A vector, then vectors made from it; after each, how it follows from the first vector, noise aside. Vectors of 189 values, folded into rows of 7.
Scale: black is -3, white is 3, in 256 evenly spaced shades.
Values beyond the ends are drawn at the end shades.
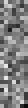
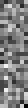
sign-scrambled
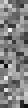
sign-scrambled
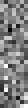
sign-scrambled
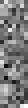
sign-scrambled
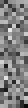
sign-scrambled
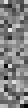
sign-scrambled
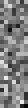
copied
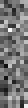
sign-scrambled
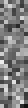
copied
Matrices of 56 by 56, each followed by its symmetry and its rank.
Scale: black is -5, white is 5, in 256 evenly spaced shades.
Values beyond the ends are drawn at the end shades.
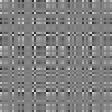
symmetric, rank one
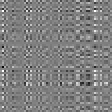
neither, rank two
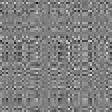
neither, rank three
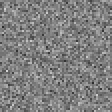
neither, full rank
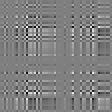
symmetric, rank one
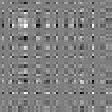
symmetric, rank two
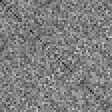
symmetric, full rank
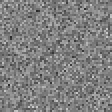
symmetric, full rank
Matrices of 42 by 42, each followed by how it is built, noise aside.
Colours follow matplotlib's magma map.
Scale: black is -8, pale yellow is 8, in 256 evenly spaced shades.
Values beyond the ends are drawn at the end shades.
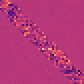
banded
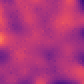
smooth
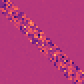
banded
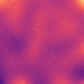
smooth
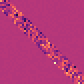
banded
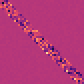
banded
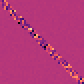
banded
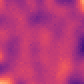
smooth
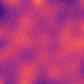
smooth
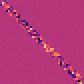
banded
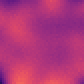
smooth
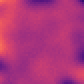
smooth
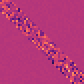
banded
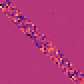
banded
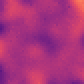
smooth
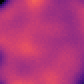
smooth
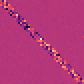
banded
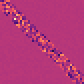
banded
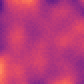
smooth
